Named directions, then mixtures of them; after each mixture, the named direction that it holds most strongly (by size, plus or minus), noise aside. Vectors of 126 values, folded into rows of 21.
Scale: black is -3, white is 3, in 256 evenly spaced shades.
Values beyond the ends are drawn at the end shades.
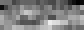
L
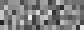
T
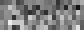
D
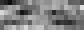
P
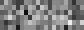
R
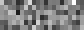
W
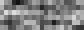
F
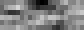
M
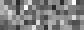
W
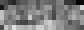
L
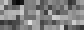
F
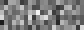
T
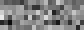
T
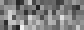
D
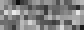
F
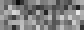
D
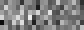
T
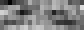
P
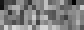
W
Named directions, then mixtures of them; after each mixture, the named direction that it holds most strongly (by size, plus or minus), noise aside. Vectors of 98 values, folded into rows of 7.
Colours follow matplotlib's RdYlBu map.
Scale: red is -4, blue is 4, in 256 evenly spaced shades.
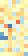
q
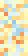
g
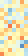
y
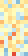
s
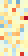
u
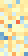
q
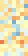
g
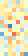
q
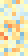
q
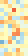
g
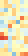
q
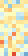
s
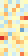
u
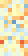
y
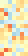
g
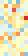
u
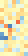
q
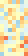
y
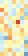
q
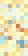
y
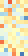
u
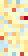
u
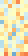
s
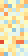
g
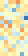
u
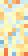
s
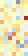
s
